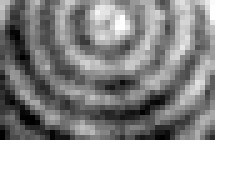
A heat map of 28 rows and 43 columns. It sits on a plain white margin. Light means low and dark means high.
Ninth with the lowest average: top right. Slope: up to the bottom left. Grain: blotchy. Lone odd cells: none. Rings: centred on the top middle.
